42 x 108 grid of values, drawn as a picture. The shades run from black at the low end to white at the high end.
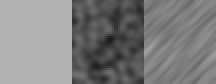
It is made of 1 by 3 panels. Panel 1,1: high, flat. Panel 1,2: low, blotchy. Panel 1,3: middling, slanting up to the right, faint in contrast.
